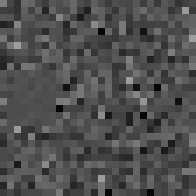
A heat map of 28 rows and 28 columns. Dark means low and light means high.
Slope: none. Average level on the scale: 30%. Stripes: none. Calmest part: middle left. Odd patch: calmer, in the middle left. Grain: fine.
